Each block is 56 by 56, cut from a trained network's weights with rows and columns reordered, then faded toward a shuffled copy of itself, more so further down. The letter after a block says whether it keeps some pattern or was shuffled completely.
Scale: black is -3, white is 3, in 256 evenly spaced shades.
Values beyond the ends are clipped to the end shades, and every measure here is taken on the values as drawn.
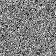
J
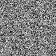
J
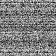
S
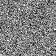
J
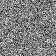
J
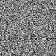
S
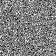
J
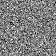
J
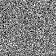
S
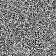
J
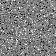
J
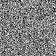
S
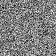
J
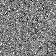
J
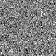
S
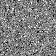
J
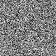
J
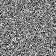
J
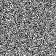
J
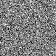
J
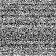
S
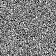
J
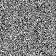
S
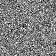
J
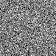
J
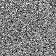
J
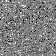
J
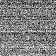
S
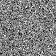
J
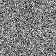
J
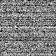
S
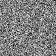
J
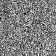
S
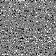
S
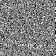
S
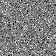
J
